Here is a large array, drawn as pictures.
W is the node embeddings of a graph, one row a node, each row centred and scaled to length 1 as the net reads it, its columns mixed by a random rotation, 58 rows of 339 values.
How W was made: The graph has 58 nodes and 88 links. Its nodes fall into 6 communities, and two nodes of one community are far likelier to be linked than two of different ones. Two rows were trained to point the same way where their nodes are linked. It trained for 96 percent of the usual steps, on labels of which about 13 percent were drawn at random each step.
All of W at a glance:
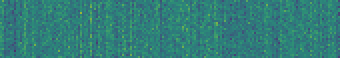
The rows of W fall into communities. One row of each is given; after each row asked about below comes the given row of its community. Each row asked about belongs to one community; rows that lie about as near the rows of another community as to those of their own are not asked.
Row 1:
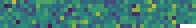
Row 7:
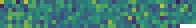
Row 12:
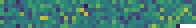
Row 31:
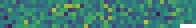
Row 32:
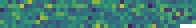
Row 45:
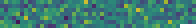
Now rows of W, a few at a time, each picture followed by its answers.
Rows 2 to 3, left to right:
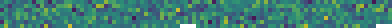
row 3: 7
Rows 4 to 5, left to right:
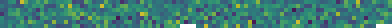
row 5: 32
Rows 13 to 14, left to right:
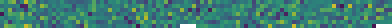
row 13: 7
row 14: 1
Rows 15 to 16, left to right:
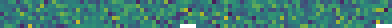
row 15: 7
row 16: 7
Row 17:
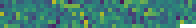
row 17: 45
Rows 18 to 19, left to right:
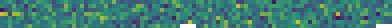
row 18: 12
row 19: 32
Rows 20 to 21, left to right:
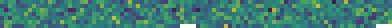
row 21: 7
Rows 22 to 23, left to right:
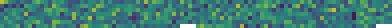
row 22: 32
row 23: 31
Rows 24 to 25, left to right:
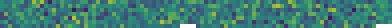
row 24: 31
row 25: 32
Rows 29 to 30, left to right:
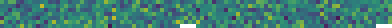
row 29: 12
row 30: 32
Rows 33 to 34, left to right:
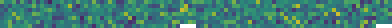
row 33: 7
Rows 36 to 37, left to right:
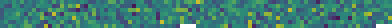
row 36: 31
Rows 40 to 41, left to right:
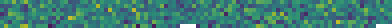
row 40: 7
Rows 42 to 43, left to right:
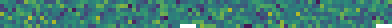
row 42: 7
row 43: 45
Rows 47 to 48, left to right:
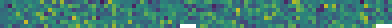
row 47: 31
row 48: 31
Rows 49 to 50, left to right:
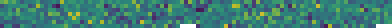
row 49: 32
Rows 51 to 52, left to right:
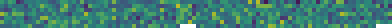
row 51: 12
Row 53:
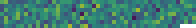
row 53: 32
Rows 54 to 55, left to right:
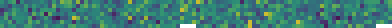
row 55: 32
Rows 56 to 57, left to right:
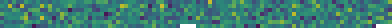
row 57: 1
